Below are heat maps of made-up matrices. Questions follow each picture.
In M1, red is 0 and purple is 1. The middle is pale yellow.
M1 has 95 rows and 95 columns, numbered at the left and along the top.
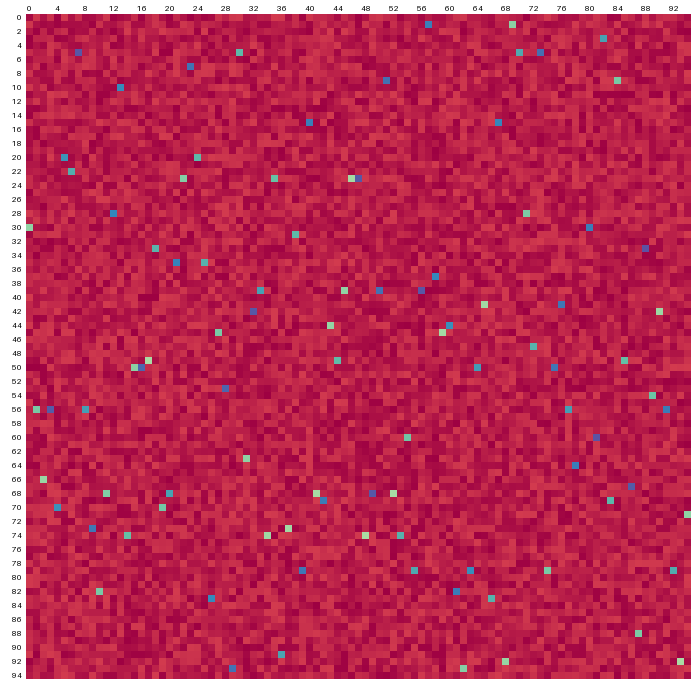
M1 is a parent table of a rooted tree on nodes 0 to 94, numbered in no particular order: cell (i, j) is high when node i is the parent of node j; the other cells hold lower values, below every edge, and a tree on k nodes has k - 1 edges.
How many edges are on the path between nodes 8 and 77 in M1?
2
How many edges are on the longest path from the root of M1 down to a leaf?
8
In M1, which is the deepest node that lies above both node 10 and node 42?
56
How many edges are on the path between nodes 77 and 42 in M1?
4
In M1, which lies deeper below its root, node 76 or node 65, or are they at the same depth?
the same depth
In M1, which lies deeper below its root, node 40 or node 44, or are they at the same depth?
the same depth
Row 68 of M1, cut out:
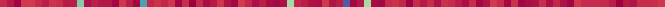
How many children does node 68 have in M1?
5
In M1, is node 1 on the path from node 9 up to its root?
no
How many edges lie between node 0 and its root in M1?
6
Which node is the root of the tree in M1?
79
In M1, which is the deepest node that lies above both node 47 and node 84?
5
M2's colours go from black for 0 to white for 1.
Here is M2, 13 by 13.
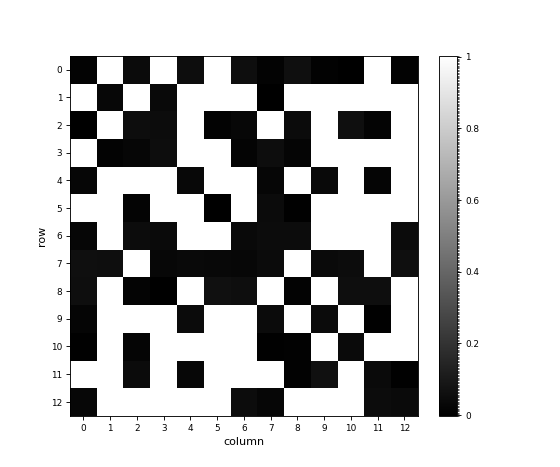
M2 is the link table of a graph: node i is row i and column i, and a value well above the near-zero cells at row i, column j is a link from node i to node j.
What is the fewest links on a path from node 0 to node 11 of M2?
1
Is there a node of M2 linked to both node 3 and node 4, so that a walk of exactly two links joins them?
yes
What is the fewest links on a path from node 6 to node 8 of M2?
2
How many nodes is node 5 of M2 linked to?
9
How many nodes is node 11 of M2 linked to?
7
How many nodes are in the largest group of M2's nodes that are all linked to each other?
5
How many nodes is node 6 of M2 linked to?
6
